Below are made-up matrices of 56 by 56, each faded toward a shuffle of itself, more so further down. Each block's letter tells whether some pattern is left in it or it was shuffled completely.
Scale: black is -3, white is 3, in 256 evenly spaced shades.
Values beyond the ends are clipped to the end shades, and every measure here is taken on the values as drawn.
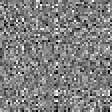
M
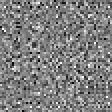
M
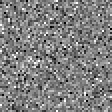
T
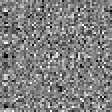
M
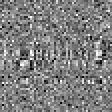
M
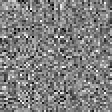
M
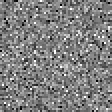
T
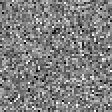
T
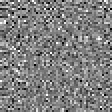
M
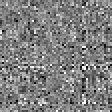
M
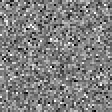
T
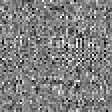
M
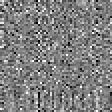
M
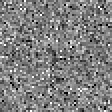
T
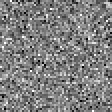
T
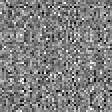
M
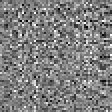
M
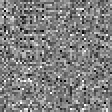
M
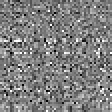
M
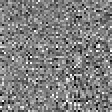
M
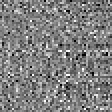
M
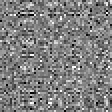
M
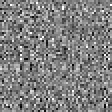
M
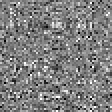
M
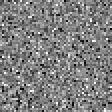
T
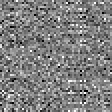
M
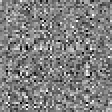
M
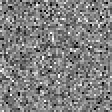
T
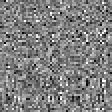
M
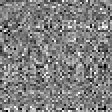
M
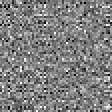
M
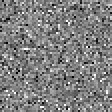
T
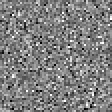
T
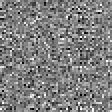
M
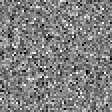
T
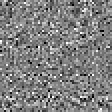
M
